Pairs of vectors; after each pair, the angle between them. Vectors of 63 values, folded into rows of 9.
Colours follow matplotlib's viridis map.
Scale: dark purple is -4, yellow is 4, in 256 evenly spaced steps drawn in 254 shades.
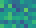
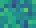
partly aligned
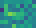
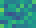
nearly opposite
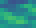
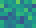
partly opposed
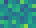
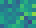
orthogonal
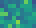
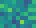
partly opposed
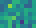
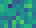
nearly opposite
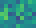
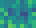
orthogonal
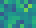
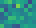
partly aligned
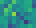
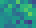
partly aligned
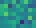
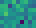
nearly parallel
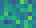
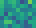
nearly opposite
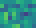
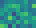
partly opposed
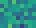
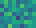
nearly parallel
